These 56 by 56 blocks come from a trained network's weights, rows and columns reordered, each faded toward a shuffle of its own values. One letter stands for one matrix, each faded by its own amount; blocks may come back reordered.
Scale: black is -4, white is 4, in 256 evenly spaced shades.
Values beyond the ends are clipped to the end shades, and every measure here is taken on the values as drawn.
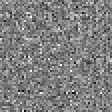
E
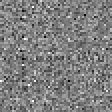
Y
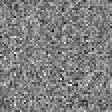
Y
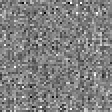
E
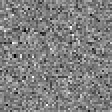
Y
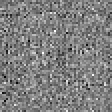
E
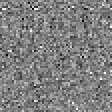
Y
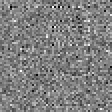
Y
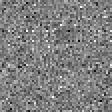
Y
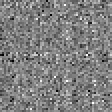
E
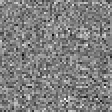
Y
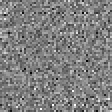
Y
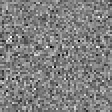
Y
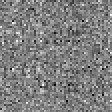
E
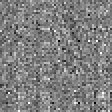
E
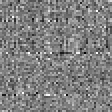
E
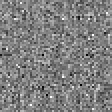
E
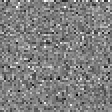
Y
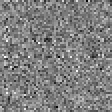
Y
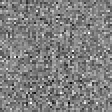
E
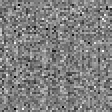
E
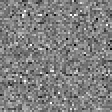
Y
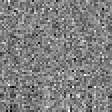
E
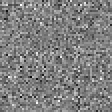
Y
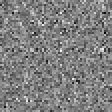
Y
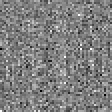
E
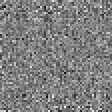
E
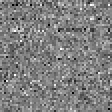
Y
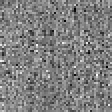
E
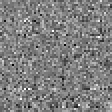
Y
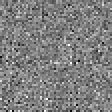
Y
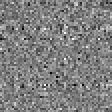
Y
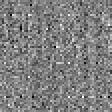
E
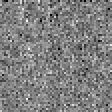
E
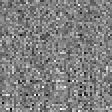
E
